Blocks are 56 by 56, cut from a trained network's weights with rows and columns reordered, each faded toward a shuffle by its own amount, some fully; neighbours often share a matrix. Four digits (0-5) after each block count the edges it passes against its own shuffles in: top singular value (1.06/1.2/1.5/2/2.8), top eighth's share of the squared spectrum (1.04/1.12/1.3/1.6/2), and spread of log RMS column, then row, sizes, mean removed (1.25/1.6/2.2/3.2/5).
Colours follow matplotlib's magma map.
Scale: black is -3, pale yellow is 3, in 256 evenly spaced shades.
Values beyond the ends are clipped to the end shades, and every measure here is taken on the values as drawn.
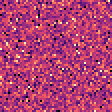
0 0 0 0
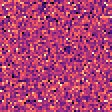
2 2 0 1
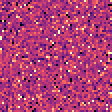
0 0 0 0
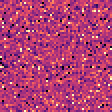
1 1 0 0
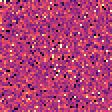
0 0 0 0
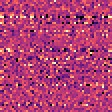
4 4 1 3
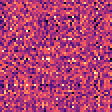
3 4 2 2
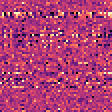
4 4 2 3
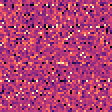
3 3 0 2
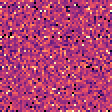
3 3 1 2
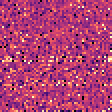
3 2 0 2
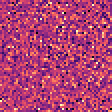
3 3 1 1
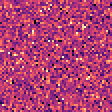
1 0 0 0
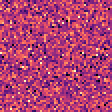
1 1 0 0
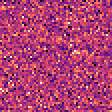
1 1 0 0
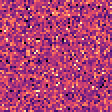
2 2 1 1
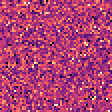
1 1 0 0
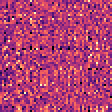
3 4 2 2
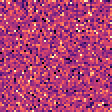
2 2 0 1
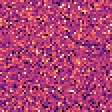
2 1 0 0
